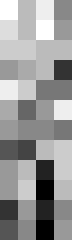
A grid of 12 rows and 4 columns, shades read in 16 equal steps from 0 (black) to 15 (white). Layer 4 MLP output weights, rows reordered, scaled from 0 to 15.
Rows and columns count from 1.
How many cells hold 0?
2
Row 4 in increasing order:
3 9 10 11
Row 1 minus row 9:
6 0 12 -4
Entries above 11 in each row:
2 2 2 0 2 1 0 1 1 1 0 0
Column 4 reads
8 9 11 3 7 14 7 12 12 11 8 9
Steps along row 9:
up down up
